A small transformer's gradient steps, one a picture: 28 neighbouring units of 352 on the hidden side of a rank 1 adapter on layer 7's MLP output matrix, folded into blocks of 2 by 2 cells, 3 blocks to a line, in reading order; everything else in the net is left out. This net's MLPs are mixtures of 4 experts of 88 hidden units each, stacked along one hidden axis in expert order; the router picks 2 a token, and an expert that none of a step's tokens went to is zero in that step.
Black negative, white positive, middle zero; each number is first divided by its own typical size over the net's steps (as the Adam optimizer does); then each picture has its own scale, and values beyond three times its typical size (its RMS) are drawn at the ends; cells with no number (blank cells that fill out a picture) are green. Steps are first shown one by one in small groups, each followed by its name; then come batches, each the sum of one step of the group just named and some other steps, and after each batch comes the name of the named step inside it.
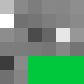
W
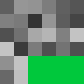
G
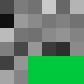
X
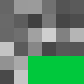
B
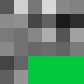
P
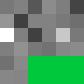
W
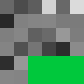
X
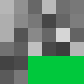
W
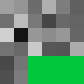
P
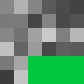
B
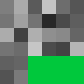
P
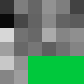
G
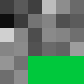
P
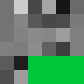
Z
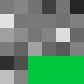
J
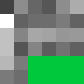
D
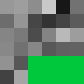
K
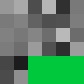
Z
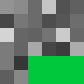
K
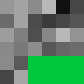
K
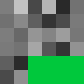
Z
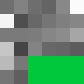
D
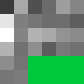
D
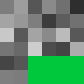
J
